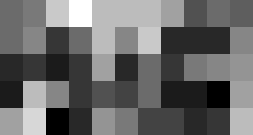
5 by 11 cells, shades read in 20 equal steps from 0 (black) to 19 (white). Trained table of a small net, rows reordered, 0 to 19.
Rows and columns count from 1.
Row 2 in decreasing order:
15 14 10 10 10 8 8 4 3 3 3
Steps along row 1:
up up up down same same down down up down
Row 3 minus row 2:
-5 -6 -2 -4 -2 -7 -7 1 6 7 1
